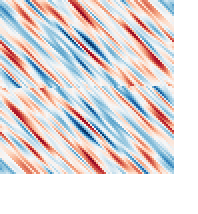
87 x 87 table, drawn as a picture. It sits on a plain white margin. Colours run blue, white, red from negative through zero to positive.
The grain runs diagonally down to the right. A half turn leaves it unchanged. Overall the values sit about 50% of the way up the scale.
